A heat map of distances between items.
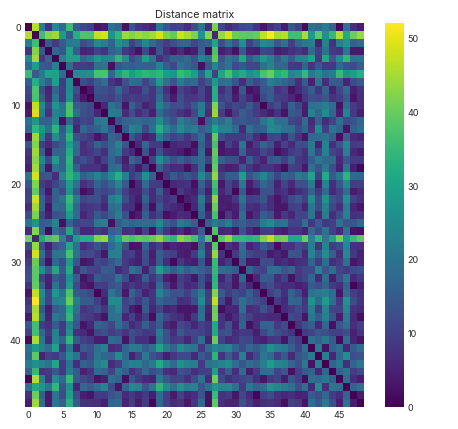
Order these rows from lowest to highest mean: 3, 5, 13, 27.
3, 5, 13, 27
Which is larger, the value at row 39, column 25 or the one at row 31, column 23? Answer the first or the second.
the second
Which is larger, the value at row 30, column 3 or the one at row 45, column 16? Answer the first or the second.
the second
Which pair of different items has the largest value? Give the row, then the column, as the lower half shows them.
35, 1
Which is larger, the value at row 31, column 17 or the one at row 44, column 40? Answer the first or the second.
the second
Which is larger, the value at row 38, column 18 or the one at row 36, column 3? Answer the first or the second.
the first
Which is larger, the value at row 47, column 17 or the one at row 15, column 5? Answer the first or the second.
the second
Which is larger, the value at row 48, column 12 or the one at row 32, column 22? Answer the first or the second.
the first
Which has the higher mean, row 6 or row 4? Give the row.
6
